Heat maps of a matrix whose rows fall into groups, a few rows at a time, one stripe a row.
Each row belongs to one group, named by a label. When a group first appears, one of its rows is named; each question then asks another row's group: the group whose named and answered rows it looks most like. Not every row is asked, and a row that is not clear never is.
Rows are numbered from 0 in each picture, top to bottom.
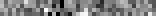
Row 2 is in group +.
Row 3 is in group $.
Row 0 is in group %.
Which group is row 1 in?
%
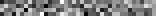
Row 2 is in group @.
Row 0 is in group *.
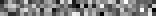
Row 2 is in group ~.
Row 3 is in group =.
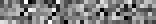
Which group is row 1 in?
$
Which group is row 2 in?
@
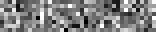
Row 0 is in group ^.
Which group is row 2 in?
^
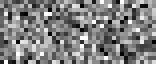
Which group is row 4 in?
$
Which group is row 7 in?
+
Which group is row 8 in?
$
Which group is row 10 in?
~
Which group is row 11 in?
@
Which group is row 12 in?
@
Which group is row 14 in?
$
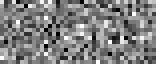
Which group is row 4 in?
+
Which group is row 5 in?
$
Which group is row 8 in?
$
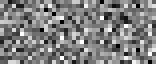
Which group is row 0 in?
=
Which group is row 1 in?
^
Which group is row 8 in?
=
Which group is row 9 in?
*
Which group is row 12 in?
^
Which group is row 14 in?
*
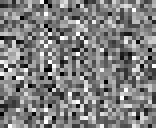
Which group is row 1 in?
*
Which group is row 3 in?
+
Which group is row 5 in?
=
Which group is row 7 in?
$
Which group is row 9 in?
*
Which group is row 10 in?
^
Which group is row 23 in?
%
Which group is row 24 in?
~
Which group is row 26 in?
*
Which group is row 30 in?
+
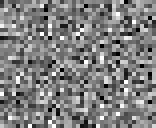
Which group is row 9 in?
*
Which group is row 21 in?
~
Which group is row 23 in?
^
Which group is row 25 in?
~
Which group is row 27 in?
$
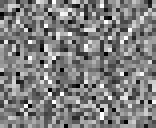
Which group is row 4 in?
+
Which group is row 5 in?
$
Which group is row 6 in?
+
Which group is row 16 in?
+
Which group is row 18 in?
~
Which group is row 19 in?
+
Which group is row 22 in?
$
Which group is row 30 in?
@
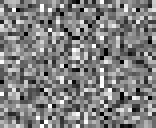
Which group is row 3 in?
%
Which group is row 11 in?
@
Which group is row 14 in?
=
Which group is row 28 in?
=
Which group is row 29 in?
~
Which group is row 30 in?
+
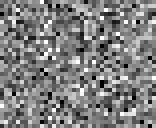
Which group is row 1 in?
$
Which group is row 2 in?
$
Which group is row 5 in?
^
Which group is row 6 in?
+
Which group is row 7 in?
=
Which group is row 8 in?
^
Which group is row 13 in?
+
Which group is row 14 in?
~
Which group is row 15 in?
=
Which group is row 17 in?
+
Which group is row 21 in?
=
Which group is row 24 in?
$
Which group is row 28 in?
*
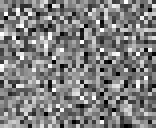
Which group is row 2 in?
$
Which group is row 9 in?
^
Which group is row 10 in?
@
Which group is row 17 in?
%
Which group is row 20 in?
~
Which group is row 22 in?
~
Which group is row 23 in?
=
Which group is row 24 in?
@
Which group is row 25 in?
%
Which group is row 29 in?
@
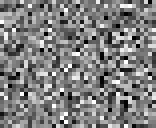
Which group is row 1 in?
*
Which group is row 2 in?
*
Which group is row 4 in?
%
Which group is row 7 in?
^
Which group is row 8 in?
@
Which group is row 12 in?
*
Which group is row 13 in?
=
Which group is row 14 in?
@
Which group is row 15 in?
%
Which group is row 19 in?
=
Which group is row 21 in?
=
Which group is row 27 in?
@
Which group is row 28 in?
*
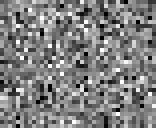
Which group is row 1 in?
%
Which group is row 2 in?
@
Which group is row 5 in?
^
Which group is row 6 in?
@
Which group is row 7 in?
+
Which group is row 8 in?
~
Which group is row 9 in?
=
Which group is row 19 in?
$
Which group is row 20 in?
~
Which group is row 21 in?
*
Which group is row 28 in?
^
